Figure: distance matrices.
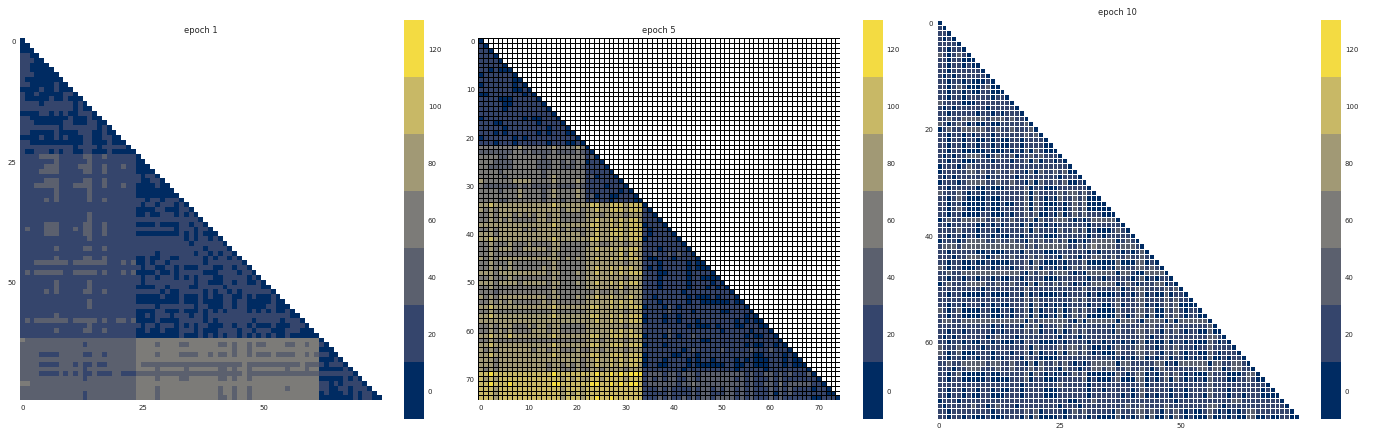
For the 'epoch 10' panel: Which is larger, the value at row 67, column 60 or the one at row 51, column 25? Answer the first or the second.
the second
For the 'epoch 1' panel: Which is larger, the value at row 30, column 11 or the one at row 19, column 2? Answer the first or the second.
the first
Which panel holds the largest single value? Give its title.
epoch 5
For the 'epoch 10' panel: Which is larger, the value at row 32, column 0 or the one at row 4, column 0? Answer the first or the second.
the first
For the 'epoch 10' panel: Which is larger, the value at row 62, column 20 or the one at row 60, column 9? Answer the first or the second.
the first
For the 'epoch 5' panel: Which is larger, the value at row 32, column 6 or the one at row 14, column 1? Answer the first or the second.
the first
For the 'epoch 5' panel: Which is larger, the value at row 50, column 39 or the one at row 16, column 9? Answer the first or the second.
the first
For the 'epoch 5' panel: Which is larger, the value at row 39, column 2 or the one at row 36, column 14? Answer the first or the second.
the first
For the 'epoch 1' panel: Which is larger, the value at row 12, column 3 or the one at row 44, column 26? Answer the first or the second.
the second
